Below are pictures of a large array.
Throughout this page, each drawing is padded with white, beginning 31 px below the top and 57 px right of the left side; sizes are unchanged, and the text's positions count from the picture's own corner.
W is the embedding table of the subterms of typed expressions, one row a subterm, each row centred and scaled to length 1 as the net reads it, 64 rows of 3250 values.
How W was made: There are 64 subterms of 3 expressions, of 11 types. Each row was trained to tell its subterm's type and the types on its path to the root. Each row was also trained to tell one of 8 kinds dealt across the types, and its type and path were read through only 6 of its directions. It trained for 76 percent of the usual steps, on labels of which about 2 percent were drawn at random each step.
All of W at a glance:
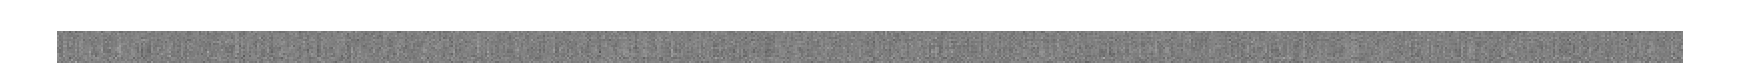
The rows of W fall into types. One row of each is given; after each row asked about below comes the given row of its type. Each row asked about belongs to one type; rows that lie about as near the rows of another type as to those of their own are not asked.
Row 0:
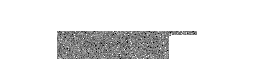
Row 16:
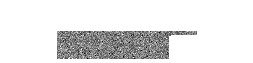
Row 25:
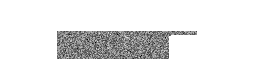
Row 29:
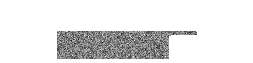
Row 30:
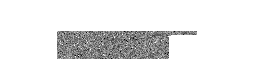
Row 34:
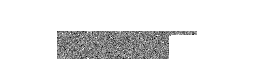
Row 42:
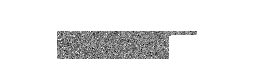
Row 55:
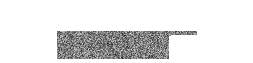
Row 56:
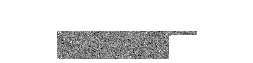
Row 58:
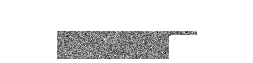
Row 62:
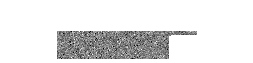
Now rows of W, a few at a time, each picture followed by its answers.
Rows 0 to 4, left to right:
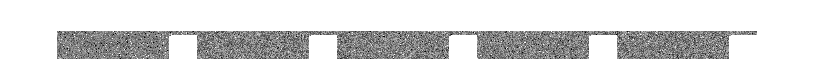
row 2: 58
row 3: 62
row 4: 30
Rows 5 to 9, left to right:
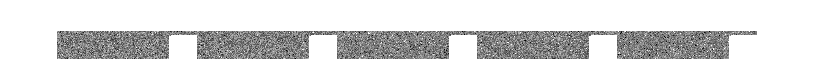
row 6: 58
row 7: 16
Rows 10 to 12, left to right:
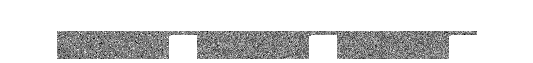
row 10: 55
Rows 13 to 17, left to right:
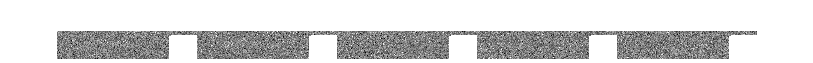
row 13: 56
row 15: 16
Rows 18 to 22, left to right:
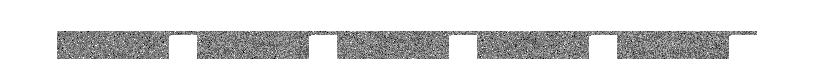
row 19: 16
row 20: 30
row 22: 56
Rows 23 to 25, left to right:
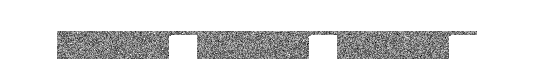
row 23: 58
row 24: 56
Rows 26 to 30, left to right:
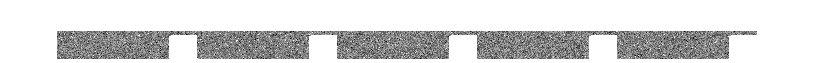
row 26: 58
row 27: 42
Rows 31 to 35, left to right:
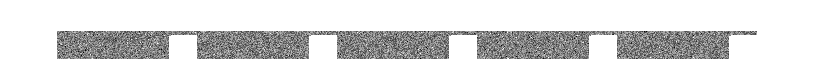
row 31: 30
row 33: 62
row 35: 25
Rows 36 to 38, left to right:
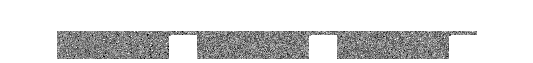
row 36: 25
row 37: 29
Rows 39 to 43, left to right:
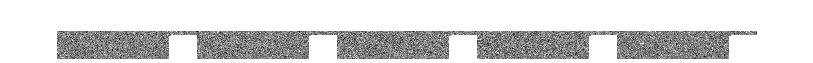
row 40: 56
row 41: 25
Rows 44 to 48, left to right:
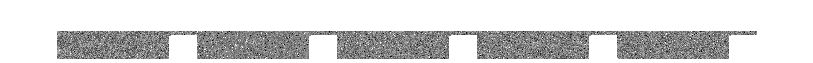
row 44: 42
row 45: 55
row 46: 62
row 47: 56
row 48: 62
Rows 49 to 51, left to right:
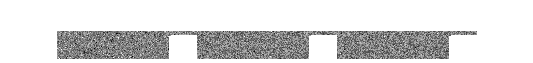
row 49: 42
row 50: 56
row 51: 16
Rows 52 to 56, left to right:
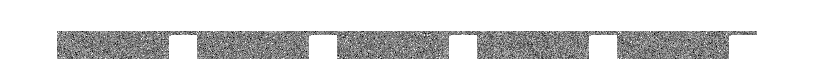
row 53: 29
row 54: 55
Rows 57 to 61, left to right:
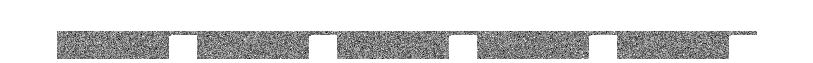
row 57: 62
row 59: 29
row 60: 30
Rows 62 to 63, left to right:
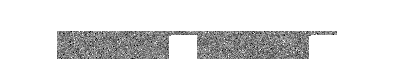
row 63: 42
